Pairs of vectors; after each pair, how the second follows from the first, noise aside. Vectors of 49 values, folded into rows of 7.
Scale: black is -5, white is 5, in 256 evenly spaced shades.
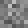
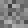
negated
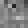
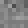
shrunk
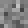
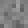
shrunk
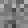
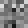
scaled up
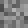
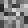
scaled up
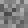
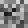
scaled up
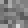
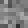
negated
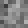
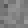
shrunk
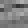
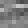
negated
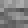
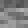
negated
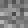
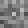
negated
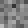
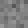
shrunk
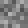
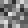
scaled up
